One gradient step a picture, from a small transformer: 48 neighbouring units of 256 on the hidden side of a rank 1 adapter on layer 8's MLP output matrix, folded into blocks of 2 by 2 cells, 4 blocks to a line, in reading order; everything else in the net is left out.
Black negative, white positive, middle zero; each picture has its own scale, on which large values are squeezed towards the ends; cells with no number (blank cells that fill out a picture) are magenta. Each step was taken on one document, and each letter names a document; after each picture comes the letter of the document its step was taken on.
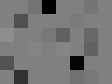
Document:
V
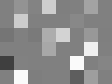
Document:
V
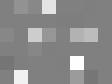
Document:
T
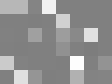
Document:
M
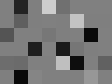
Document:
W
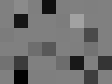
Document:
W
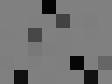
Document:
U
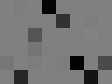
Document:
U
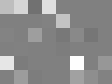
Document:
M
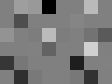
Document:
V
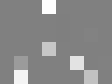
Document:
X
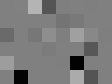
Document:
T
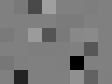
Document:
T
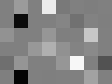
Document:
W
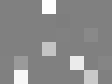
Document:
X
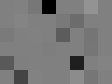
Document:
V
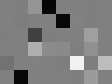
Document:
U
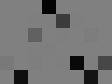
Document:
U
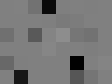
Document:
T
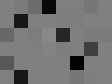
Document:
V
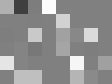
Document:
M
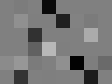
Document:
U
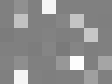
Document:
W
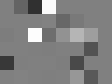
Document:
T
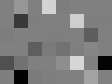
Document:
W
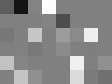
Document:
M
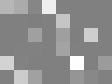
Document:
M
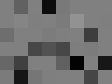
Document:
W
